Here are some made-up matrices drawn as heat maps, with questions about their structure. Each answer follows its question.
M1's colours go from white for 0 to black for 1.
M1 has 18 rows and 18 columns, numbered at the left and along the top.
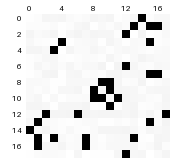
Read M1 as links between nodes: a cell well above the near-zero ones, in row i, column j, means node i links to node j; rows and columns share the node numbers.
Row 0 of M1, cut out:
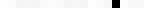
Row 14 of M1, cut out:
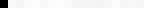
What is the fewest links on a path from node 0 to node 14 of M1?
1
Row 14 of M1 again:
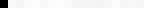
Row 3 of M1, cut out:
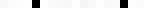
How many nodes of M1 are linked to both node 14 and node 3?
0
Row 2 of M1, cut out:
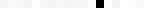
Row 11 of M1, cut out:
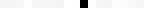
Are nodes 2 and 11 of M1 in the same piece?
no
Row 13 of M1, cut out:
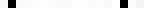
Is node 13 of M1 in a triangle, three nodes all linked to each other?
yes
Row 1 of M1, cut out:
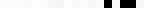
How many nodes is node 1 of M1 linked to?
3
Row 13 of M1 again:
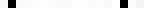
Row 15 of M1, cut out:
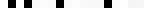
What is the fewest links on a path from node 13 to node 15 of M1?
1
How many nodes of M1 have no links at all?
1
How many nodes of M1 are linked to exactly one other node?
7
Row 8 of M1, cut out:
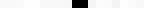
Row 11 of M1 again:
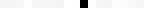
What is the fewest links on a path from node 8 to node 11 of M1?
2
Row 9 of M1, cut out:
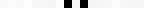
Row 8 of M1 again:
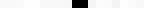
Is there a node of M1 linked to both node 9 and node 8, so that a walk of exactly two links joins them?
yes
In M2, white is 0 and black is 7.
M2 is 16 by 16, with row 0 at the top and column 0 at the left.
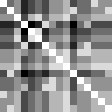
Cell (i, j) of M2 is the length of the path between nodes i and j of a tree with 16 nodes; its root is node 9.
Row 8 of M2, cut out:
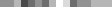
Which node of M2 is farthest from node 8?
3
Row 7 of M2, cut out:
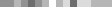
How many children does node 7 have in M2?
2
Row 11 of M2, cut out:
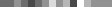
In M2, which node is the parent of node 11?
7
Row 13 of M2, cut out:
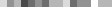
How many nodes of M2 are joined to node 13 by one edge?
2
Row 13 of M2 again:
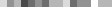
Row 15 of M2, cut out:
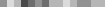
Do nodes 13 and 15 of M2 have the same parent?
yes
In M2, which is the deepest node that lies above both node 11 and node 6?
7
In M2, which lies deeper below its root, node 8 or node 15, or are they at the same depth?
the same depth
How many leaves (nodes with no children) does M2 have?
7
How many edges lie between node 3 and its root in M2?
4
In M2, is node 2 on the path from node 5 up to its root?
yes
